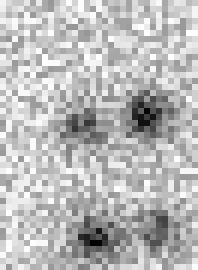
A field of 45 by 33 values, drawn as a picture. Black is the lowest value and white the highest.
Dips: four. Average level on the scale: 70%. Odd rows or columns: none. Mirror symmetry: none.
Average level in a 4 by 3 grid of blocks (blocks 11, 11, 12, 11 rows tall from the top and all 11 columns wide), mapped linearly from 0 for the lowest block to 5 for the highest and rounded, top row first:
5 5 5 / 5 2 1 / 5 3 4 / 5 0 2
